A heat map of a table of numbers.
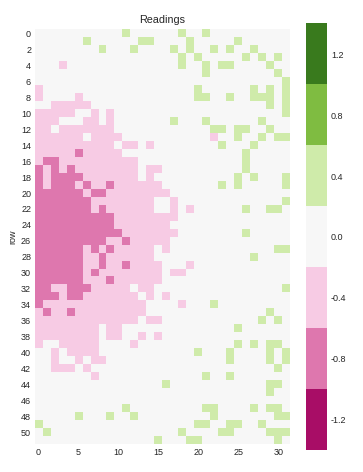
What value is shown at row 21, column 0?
-0.8
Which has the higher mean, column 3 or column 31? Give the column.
31
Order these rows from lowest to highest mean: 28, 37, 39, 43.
28, 37, 39, 43
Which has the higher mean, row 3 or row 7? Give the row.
3
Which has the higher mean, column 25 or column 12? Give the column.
25
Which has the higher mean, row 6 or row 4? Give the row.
4
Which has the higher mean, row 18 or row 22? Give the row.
18
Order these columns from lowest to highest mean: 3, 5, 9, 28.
5, 3, 9, 28
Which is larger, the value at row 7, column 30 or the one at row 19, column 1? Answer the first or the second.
the first
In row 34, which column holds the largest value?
22
